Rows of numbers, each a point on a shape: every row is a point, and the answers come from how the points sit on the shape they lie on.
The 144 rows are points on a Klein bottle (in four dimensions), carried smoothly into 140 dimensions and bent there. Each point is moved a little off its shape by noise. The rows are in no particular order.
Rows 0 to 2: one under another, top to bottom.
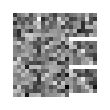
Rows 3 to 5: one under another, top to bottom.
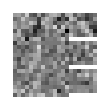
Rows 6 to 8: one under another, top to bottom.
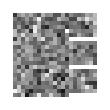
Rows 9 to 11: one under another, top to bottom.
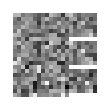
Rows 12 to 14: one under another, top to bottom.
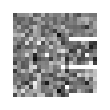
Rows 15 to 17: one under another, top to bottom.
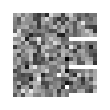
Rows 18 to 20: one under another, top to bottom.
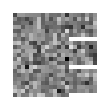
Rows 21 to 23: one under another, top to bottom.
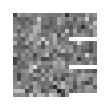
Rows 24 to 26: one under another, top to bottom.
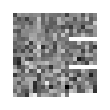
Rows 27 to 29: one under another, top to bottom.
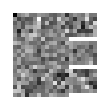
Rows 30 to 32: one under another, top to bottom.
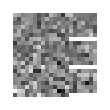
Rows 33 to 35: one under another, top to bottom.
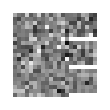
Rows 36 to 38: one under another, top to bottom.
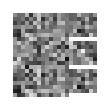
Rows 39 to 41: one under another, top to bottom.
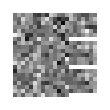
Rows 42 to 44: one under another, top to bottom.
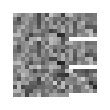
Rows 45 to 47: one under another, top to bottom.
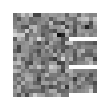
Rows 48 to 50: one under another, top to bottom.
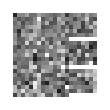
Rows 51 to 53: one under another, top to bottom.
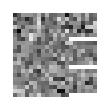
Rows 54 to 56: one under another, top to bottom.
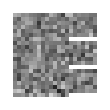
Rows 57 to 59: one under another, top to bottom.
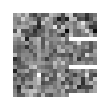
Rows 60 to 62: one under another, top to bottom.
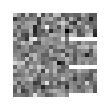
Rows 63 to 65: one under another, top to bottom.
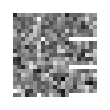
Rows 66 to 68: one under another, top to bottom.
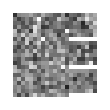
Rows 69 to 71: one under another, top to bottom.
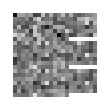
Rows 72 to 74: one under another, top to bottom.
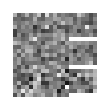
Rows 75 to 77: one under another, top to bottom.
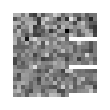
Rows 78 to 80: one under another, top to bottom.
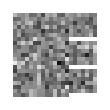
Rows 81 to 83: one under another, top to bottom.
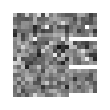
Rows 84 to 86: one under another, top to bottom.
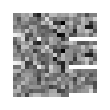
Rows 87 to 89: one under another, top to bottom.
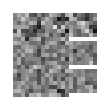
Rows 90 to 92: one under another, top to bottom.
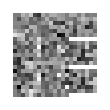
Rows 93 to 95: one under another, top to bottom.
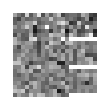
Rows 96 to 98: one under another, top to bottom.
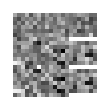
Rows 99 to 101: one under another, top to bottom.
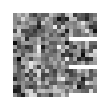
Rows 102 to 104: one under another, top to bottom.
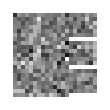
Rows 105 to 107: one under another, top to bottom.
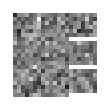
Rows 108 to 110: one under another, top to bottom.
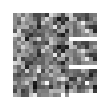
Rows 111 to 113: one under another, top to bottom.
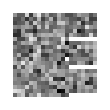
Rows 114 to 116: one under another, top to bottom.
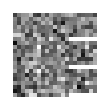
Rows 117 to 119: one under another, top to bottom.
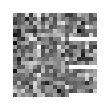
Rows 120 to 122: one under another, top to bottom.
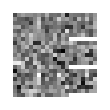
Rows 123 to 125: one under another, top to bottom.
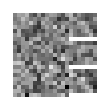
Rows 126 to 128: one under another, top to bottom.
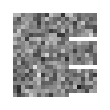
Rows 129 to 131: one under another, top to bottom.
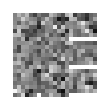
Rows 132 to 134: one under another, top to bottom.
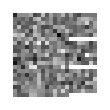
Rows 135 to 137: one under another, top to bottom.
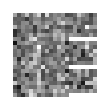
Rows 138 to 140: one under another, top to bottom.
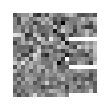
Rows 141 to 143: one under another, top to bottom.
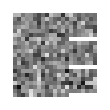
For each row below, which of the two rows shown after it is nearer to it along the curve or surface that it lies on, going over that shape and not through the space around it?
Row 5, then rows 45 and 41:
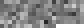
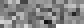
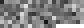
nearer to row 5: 45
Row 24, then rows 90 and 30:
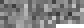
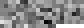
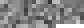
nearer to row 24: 90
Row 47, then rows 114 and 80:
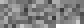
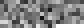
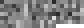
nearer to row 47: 114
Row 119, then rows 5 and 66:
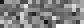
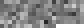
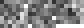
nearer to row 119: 66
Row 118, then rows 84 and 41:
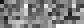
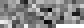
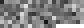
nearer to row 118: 41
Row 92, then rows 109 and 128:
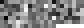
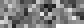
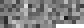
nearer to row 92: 128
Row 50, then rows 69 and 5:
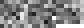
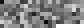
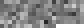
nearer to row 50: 69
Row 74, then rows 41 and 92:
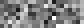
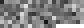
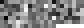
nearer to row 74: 92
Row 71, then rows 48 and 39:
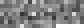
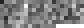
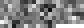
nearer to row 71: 48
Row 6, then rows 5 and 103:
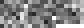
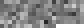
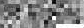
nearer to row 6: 103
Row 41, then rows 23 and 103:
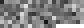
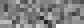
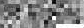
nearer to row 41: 23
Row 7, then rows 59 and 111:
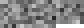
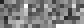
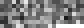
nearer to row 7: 111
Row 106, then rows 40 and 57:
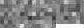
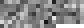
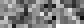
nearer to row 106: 57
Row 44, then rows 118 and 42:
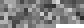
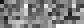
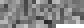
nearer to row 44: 42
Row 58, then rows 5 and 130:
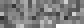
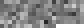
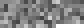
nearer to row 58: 5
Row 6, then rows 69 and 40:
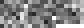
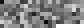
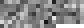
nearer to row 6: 69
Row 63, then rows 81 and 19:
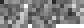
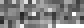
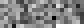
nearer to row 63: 81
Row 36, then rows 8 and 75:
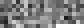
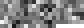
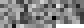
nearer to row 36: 75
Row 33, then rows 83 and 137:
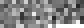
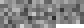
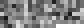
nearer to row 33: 83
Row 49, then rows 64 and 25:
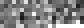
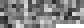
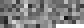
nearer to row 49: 25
